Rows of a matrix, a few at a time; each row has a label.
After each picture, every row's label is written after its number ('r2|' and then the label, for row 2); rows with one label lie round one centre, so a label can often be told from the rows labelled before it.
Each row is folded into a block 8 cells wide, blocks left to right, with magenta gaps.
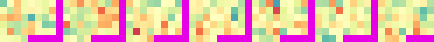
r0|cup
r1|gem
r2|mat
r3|mat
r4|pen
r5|pen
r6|mat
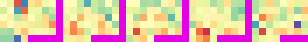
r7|pen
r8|mat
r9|mat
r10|mat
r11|cup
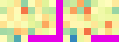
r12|pen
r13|pen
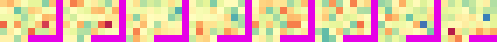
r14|gem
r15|gem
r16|mat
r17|mat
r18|gem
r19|pen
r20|cup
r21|mat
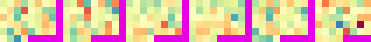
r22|pen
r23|pen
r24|mat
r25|mat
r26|pen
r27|gem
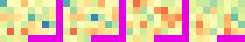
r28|cup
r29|cup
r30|gem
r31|mat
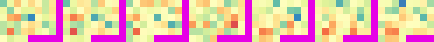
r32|cup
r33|cup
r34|cup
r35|gem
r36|mat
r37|mat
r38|mat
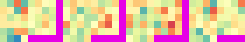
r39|pen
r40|gem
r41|gem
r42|pen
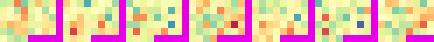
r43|pen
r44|mat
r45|cup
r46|gem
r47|mat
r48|cup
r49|gem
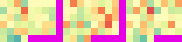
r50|pen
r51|gem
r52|pen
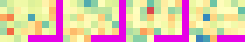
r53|cup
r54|mat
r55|pen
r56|pen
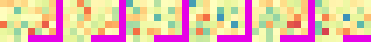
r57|gem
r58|pen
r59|cup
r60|cup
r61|gem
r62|cup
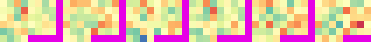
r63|pen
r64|gem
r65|pen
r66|pen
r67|gem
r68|gem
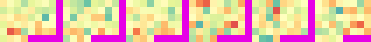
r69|mat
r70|mat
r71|mat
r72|gem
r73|pen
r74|gem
